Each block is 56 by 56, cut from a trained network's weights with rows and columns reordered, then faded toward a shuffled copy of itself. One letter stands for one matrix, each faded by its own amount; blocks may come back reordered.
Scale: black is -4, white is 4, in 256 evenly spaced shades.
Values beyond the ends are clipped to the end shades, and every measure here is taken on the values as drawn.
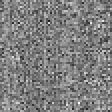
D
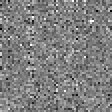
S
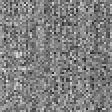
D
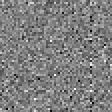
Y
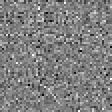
Y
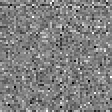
Y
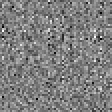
S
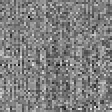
D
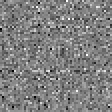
Y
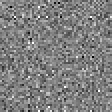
S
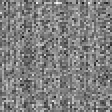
D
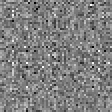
S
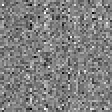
S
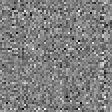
S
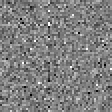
Y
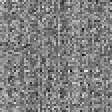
D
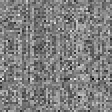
D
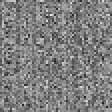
D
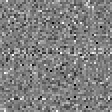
Y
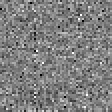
Y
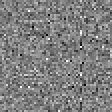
Y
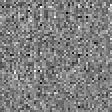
S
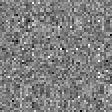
S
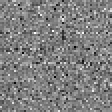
Y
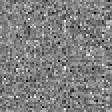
S
